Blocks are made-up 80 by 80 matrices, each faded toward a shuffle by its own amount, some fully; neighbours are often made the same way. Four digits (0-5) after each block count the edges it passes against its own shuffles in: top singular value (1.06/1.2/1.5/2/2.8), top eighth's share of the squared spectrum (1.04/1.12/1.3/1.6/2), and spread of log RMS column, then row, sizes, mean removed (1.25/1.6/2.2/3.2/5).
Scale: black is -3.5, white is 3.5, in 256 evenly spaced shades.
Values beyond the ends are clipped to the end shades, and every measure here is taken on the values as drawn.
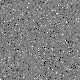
0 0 0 0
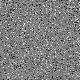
2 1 0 0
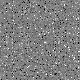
3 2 1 0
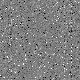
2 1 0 0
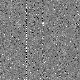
3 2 2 0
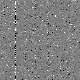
3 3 2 0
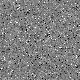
0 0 0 0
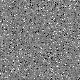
0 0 0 0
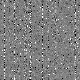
2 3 3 0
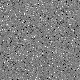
0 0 0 0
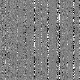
3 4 4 0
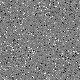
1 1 1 0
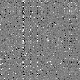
4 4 2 1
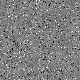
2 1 0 0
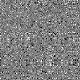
4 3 2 2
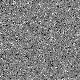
1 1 0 0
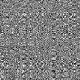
4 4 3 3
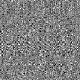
4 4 2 2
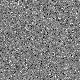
0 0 0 0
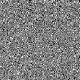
4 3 2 2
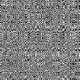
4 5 3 3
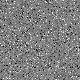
0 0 0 0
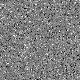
2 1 0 0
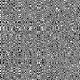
5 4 3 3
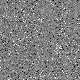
2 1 0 0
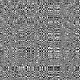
5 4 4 3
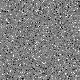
2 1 0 0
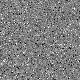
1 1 0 0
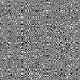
5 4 3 3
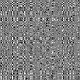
5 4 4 3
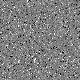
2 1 0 0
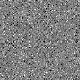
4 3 2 1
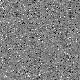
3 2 1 0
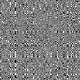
5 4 3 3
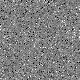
2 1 0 0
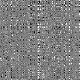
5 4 3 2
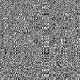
4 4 3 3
